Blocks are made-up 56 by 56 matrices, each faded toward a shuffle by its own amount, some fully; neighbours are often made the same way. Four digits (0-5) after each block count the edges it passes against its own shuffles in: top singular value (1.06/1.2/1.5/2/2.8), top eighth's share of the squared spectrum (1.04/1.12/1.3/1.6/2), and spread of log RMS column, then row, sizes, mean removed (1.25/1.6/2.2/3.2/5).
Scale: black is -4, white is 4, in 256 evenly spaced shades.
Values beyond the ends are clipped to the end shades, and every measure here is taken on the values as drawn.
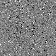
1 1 1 0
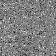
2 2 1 0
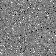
2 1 0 0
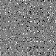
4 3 2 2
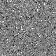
0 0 0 0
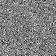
0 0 0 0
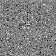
3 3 1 1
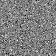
0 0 0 0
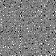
3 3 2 1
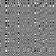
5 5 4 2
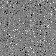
2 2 1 0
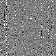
2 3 3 0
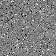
0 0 1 0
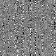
2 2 3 0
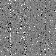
2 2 2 0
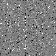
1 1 1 0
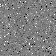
0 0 0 0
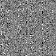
1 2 3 0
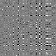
5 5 3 3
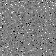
2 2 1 0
